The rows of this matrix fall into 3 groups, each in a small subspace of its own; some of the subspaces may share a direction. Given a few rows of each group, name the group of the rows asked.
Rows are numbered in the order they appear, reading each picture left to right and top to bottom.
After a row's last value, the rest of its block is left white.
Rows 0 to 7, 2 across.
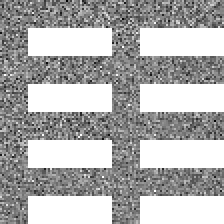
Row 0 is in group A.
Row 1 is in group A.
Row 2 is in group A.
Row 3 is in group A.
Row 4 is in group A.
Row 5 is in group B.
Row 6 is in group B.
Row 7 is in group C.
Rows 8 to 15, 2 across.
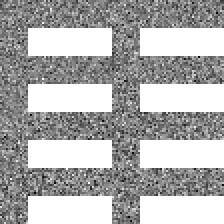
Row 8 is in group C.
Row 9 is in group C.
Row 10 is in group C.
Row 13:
B
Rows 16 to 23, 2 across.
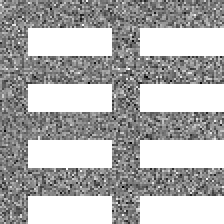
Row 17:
B
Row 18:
A
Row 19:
A
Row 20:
A
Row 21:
C
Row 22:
C
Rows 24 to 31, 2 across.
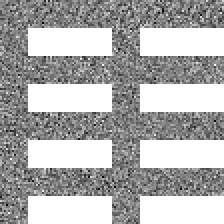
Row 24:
C
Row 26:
C
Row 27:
B
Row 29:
B
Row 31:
A
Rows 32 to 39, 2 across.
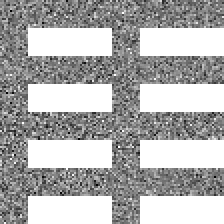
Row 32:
C
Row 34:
A
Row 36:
A
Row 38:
C
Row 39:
C
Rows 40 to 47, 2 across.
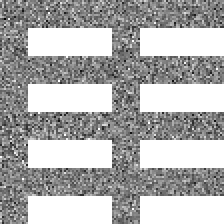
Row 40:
A
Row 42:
C
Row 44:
A
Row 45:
C
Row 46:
A
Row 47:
B
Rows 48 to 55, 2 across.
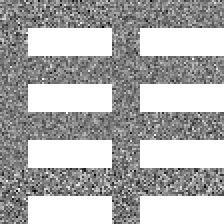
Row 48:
A
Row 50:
C
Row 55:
A
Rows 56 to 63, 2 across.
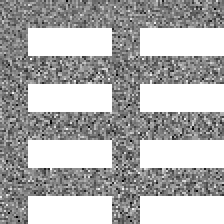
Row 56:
C
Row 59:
A
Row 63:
B
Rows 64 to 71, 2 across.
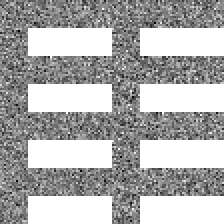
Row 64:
C
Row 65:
A
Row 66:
B
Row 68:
C
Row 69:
B
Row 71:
B
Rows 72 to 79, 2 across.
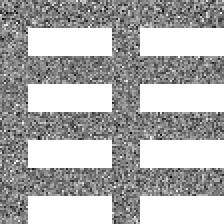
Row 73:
C
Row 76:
A
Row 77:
A
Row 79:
A
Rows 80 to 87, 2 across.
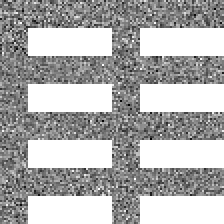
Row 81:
B
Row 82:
B
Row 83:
B
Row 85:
A
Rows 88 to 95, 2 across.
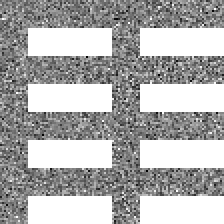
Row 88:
A
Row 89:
A
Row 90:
C
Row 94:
B
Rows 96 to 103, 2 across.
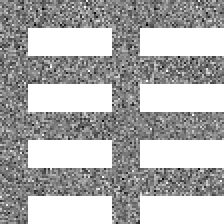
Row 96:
C
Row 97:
C
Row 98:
C
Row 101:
C
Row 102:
B
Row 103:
C
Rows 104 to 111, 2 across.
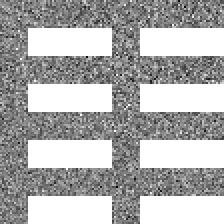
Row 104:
A
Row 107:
A
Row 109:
A
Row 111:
A
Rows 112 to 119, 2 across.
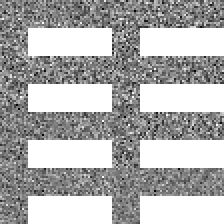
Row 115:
B
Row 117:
C
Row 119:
C
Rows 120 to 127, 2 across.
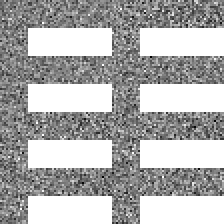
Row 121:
A
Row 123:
A
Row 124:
C
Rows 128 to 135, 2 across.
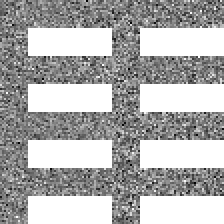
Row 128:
C
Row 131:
C
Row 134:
B
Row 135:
B
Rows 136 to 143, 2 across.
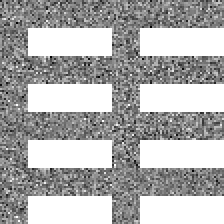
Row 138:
B
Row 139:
A
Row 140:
A
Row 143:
C
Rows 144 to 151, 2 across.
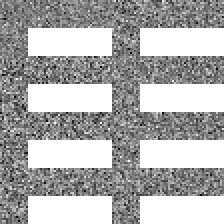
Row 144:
A
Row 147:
C
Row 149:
B
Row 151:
A
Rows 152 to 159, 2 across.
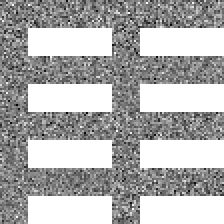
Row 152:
C
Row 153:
A
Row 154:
B
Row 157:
A
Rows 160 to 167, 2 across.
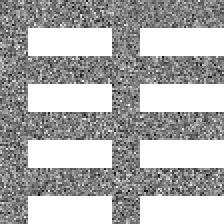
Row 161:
C
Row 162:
C
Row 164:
A
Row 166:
A
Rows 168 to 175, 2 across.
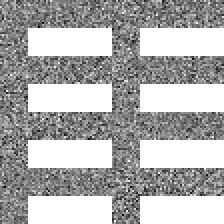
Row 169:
B
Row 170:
A
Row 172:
A
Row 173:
A
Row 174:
A
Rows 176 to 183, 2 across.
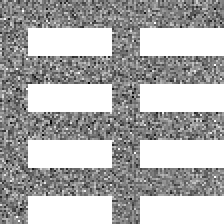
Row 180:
C
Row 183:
C
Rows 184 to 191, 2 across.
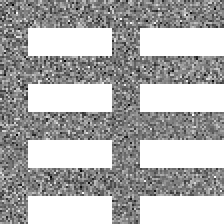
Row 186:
A
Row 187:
A
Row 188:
A
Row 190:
C
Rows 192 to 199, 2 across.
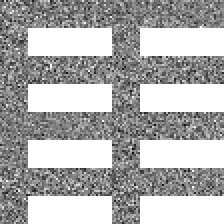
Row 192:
B
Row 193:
A
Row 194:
C
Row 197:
B
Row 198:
A
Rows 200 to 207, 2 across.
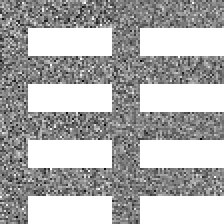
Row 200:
A
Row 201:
C
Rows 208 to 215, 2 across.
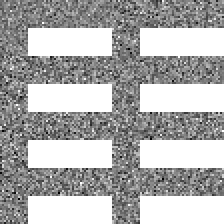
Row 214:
C
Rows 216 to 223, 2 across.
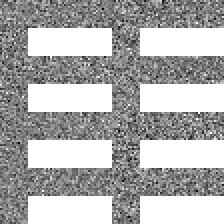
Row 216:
A
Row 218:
B
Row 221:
C
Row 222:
C
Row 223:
B
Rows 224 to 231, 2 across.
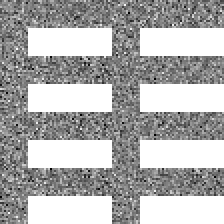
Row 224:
A
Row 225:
C
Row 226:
B
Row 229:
C
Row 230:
B
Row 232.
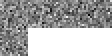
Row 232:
C
